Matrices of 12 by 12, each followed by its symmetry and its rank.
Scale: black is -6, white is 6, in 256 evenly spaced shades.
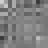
symmetric, rank two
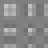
symmetric, rank one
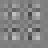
symmetric, rank one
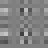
neither, rank one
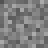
symmetric, full rank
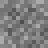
symmetric, full rank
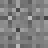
antisymmetric, rank two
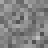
symmetric, full rank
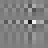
neither, rank one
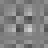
symmetric, rank one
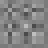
symmetric, rank two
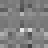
neither, rank two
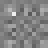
symmetric, rank two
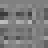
neither, rank two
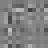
antisymmetric, rank two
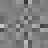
antisymmetric, rank two
